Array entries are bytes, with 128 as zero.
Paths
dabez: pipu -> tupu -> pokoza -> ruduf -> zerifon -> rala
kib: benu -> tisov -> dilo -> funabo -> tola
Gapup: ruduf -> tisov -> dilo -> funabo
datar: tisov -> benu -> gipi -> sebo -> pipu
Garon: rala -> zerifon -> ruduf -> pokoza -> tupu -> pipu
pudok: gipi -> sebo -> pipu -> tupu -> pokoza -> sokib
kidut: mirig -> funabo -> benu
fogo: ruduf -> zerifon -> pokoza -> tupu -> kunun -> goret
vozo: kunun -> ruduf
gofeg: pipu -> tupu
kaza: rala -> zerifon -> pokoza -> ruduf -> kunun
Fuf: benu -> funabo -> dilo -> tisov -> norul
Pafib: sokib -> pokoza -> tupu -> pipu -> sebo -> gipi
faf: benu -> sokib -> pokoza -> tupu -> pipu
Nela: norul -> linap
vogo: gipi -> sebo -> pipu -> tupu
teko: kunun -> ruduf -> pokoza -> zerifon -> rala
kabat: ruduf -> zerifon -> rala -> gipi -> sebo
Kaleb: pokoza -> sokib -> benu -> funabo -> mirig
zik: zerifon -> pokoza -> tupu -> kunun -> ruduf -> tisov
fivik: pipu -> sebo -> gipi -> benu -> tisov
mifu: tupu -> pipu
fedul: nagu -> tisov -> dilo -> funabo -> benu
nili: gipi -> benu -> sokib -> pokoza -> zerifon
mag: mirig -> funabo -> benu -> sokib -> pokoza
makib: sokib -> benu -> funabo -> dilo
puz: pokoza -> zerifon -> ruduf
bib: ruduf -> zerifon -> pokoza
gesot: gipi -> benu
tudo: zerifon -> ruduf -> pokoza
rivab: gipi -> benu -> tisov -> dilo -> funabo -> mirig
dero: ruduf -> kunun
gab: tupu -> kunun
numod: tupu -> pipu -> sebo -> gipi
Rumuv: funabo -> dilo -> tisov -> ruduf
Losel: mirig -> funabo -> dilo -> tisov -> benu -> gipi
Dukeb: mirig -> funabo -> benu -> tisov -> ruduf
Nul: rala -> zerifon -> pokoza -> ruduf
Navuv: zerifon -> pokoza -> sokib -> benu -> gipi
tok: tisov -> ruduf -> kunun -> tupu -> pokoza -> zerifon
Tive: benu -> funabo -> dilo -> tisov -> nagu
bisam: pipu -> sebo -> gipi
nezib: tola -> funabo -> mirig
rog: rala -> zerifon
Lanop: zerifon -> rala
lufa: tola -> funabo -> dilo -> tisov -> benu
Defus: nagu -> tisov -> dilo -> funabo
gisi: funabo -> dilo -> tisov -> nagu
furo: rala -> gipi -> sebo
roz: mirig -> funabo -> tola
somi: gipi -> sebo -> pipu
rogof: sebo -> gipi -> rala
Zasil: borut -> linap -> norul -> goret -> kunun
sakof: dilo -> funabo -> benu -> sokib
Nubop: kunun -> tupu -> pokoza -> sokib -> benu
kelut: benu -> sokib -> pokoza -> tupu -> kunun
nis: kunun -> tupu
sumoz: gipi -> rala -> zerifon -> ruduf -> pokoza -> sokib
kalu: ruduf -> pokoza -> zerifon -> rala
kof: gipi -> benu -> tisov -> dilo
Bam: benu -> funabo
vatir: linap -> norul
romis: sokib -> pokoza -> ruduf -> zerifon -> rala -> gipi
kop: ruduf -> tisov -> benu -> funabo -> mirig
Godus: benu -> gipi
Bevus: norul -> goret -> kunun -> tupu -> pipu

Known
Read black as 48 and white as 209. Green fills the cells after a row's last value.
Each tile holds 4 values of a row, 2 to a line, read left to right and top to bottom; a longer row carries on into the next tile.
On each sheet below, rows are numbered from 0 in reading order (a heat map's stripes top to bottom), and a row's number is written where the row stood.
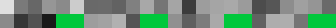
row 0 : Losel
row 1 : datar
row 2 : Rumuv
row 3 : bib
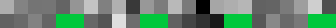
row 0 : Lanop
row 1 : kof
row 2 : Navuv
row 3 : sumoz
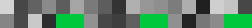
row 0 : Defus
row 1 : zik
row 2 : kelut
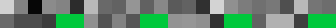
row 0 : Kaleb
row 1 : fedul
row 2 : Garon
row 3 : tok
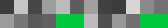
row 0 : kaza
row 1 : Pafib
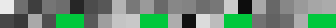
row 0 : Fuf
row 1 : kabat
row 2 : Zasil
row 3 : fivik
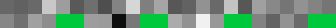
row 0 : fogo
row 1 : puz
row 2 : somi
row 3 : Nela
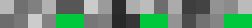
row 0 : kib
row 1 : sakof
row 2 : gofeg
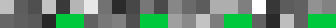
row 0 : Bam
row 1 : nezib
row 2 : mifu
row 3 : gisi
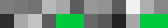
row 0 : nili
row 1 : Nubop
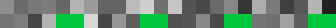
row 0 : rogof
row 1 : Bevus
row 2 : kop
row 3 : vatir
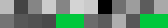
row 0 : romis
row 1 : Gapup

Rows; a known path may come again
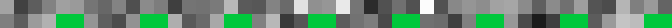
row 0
bisam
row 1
gesot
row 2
dero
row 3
Nul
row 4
nezib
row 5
lufa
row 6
kidut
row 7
kabat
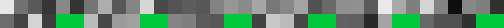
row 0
rivab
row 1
gab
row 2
tudo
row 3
rog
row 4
Nubop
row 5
Kaleb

